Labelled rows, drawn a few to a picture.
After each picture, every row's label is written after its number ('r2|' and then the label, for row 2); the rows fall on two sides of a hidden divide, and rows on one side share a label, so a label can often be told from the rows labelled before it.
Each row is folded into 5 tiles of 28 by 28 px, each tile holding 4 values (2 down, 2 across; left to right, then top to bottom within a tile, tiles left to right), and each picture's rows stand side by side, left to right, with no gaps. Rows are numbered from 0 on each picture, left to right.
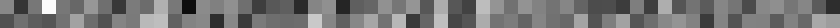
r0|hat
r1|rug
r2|hat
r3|rug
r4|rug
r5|rug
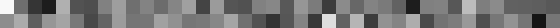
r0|rug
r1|hat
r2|rug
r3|hat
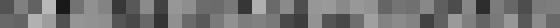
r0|hat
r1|hat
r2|hat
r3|hat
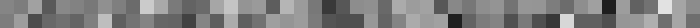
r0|rug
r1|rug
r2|rug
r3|rug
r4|rug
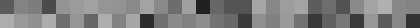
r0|rug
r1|hat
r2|rug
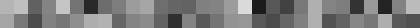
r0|rug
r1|rug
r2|hat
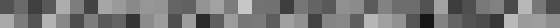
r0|rug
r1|rug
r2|rug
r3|rug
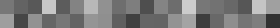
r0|hat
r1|hat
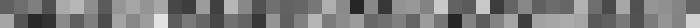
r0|rug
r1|rug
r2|hat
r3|rug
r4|rug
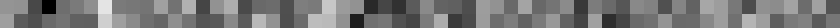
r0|rug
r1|hat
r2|hat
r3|rug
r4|hat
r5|rug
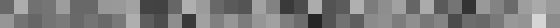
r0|rug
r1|hat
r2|rug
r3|rug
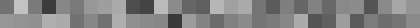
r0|rug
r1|rug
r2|rug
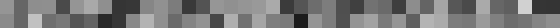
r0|hat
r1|rug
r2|hat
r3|rug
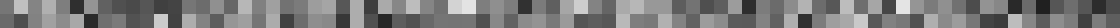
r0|hat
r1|rug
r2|hat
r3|hat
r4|rug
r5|rug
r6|rug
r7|hat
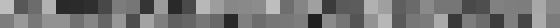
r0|hat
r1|rug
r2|rug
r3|rug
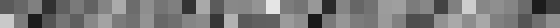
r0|rug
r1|rug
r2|rug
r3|hat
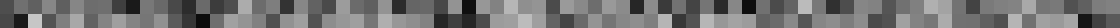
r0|hat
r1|rug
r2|rug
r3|rug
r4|hat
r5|rug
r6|rug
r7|hat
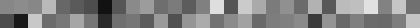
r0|hat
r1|rug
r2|rug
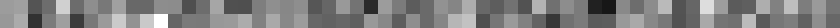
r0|rug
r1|rug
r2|rug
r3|hat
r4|rug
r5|rug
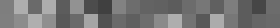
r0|hat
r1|hat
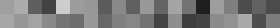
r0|rug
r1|hat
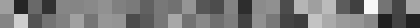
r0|rug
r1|hat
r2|hat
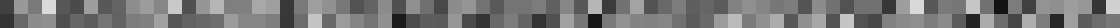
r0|hat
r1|rug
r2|hat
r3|hat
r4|rug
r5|hat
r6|rug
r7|rug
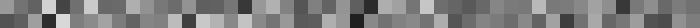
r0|hat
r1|hat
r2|rug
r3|rug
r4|hat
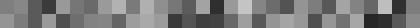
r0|rug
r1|rug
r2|rug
